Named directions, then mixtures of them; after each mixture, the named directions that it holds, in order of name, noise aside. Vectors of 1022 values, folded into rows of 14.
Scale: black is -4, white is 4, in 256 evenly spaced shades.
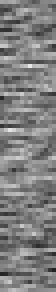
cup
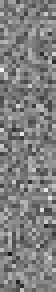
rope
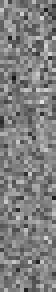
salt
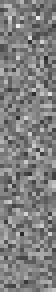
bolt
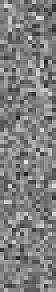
bolt, salt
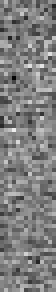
cup, salt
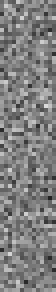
bolt, rope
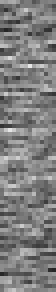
cup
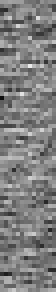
bolt, cup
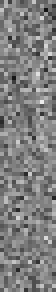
salt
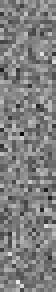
rope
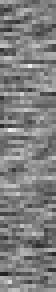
cup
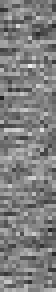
bolt, cup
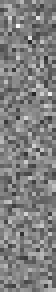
bolt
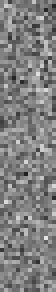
bolt, salt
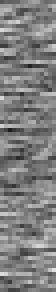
cup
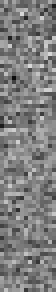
cup, salt
